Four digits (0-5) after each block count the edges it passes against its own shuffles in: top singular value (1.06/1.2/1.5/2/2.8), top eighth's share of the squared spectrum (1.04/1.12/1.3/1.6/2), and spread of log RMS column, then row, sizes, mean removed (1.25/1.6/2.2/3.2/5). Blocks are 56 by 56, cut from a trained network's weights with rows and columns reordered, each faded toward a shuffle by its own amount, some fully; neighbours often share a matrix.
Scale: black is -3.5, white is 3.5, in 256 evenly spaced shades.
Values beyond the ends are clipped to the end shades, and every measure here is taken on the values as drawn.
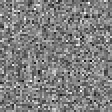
2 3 0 1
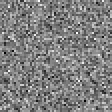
1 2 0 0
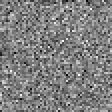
1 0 0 1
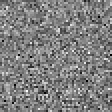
2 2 0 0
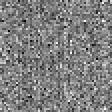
2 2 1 1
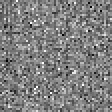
1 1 0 0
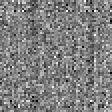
2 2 0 1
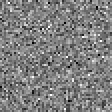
0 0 0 0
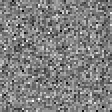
0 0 0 0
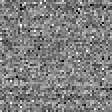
2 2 1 0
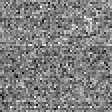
2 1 1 0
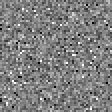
0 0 0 0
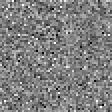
0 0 0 0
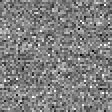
1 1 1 0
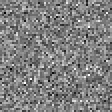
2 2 0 1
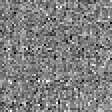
1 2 0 1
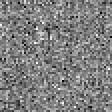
1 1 0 0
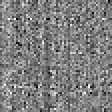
3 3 0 2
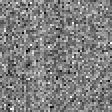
1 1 0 0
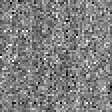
2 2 0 1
